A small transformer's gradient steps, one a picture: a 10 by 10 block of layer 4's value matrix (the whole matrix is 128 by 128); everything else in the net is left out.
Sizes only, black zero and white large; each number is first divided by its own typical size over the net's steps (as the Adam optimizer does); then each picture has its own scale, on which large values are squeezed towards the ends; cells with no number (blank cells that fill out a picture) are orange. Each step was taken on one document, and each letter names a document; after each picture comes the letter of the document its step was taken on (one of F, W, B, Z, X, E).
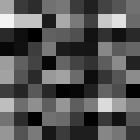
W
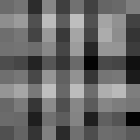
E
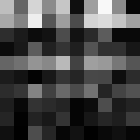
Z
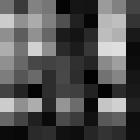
W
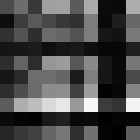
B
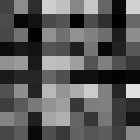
B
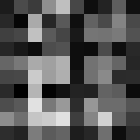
Z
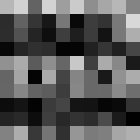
E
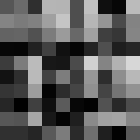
Z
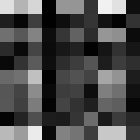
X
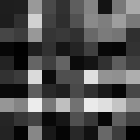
Z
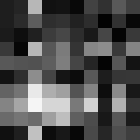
X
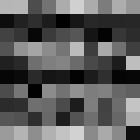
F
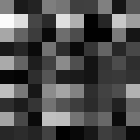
W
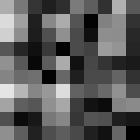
W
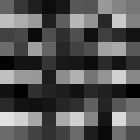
F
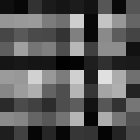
E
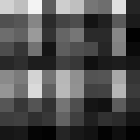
X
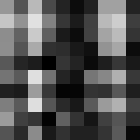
X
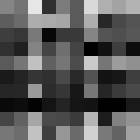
Z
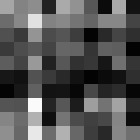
X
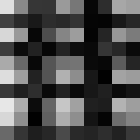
W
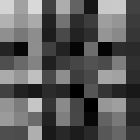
X
